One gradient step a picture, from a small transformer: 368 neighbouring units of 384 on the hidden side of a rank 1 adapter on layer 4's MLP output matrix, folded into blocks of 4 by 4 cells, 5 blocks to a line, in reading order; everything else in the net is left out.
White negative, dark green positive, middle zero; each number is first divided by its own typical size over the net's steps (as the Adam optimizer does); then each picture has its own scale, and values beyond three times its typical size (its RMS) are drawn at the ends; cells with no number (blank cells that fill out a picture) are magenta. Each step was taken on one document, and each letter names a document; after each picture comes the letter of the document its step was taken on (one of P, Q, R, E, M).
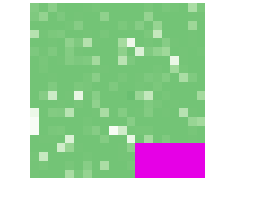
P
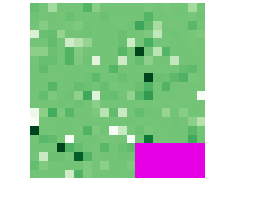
P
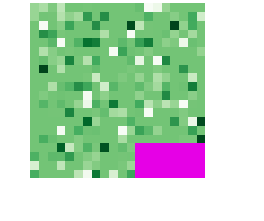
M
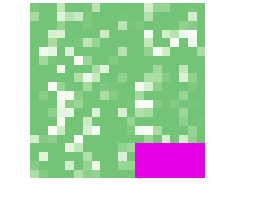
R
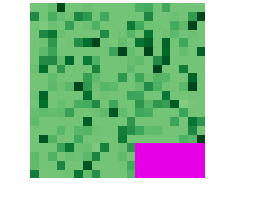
M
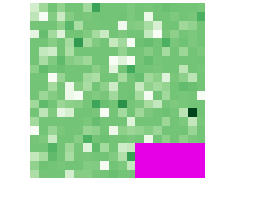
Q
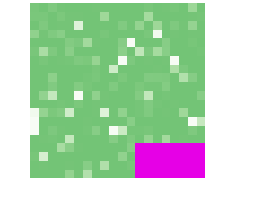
P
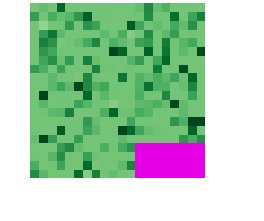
M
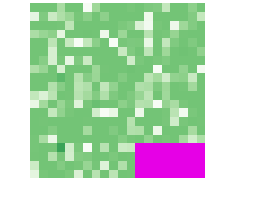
Q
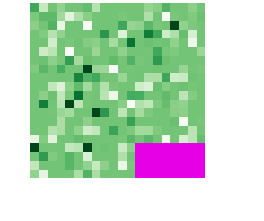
R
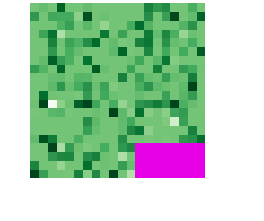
M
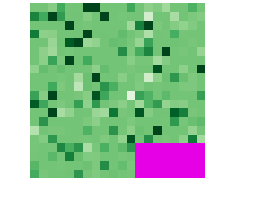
Q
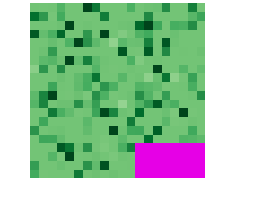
Q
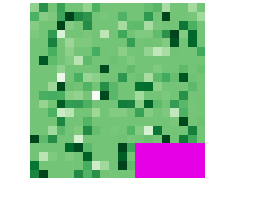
R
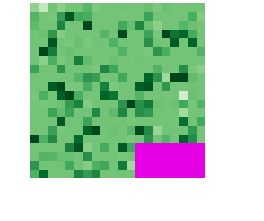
R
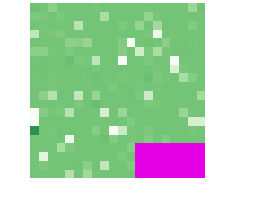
P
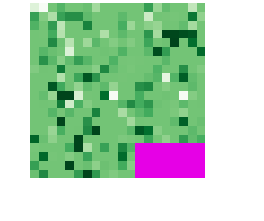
R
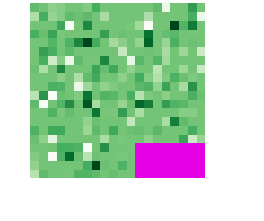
Q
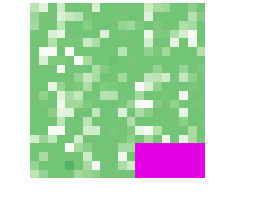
R
